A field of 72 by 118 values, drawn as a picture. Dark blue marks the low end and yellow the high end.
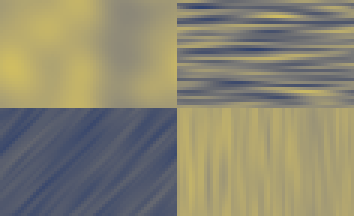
It is made of 2 by 2 panels. Panel 1,1: high, smooth. Panel 1,2: middling, streaked across, strong in contrast. Panel 2,1: low, slanting up to the right, faint in contrast. Panel 2,2: high, streaked downward, faint in contrast.
